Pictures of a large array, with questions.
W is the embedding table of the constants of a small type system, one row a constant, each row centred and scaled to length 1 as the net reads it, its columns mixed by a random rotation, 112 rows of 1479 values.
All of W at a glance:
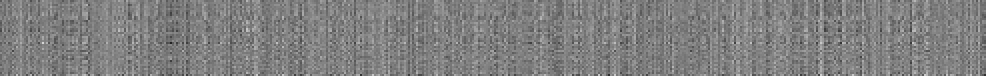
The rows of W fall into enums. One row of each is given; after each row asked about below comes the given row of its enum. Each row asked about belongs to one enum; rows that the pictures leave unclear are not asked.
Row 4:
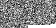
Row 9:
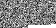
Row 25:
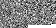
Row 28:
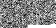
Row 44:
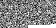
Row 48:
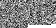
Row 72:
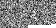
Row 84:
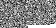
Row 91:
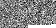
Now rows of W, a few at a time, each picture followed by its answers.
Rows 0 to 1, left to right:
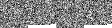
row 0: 4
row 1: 72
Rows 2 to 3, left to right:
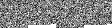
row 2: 44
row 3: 9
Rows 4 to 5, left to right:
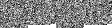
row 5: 48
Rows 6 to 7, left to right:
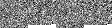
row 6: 91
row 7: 25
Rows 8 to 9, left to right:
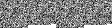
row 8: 9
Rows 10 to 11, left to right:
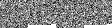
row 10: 48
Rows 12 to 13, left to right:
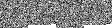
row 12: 9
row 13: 84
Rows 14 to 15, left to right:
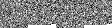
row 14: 25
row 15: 44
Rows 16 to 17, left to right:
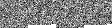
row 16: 91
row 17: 9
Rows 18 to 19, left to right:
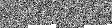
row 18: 91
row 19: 9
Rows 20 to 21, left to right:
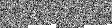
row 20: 72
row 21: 9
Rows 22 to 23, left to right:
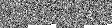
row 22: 25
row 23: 72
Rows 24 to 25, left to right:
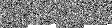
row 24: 28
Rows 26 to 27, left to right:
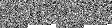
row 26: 48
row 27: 25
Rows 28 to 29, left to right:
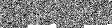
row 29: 91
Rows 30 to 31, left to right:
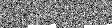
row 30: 28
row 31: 44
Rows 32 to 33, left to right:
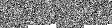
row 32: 4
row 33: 91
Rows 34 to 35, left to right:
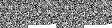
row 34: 44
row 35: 44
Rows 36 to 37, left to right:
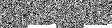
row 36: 28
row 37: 48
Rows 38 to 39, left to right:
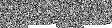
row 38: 44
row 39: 84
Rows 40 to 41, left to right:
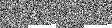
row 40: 72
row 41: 25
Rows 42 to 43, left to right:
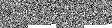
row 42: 25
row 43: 44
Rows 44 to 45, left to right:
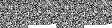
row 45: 44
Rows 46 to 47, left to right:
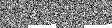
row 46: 72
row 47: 44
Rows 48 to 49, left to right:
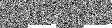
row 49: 28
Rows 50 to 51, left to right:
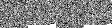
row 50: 84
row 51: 28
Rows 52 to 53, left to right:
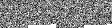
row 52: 44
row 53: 9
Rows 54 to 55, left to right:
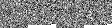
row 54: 25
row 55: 72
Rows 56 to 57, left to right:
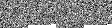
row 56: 9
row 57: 25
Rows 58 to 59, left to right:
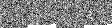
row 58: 28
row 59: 72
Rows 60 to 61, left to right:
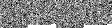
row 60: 28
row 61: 48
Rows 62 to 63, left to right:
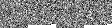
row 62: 25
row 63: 72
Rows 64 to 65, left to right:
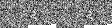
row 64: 72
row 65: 72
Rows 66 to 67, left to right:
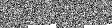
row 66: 4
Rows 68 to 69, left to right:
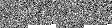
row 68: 91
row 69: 25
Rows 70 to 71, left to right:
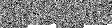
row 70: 28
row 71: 48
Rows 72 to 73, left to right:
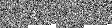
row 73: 25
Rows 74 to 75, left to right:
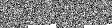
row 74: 4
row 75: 44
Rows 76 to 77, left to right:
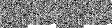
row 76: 28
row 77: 28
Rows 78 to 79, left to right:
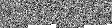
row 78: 25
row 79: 9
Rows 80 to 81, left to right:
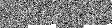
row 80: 91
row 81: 28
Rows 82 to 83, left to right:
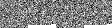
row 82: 91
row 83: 44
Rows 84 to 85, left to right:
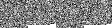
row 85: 4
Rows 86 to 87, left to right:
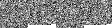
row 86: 48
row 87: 4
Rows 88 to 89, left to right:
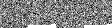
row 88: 28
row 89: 44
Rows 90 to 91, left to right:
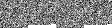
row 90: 9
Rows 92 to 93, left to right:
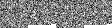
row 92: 72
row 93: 44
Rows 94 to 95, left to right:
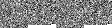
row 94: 25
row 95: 91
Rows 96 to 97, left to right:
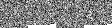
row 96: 84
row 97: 72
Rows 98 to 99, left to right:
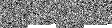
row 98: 28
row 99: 25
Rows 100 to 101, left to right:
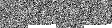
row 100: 91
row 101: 4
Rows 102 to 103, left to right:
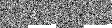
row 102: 72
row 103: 28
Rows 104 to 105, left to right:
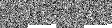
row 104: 48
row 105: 72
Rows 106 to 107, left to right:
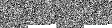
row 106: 4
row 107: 91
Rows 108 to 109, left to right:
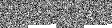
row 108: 44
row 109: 72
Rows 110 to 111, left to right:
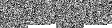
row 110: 4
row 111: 48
